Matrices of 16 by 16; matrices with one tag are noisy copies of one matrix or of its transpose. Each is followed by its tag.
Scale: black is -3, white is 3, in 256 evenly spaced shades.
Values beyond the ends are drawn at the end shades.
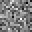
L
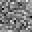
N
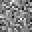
L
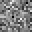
L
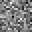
L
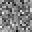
N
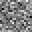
N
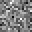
L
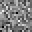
L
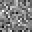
L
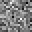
L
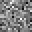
L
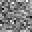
N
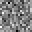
N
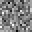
N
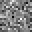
L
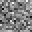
N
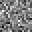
L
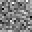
N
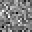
L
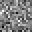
L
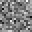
N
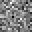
L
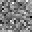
N
